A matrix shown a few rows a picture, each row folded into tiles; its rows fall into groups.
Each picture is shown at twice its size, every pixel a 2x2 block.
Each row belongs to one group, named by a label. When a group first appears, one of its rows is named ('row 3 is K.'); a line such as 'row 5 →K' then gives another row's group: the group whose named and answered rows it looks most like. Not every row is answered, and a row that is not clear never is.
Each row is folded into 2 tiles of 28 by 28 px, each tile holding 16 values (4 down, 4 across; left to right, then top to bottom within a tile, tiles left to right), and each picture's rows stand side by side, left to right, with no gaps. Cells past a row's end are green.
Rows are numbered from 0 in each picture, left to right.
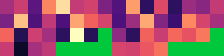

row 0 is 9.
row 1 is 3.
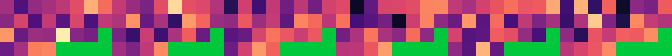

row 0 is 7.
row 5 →3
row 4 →7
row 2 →3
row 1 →9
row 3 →9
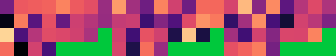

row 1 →9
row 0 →7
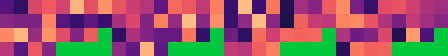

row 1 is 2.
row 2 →3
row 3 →9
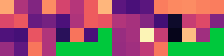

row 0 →9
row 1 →9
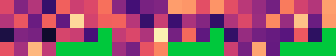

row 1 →9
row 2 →2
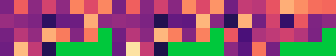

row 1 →3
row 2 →7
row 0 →3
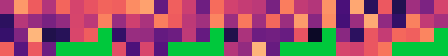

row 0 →2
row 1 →2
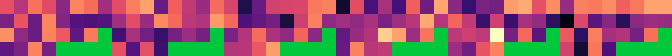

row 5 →7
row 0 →7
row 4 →9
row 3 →3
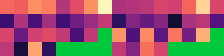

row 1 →7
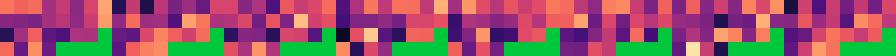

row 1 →3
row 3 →2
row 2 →2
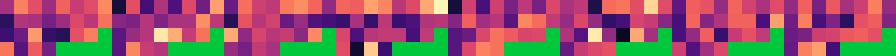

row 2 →7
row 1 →3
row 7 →3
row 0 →2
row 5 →9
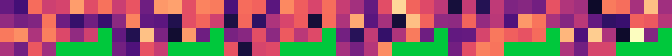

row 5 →9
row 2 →2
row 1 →9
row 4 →3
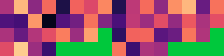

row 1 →2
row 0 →3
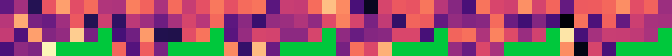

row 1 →2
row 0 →9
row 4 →7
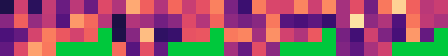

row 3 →9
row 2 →7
